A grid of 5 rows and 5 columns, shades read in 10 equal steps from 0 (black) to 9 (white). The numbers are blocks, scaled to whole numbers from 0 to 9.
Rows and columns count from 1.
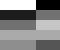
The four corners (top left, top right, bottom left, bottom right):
9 0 5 3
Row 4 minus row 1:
-3 -3 -3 6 6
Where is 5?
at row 5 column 1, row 5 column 2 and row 5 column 3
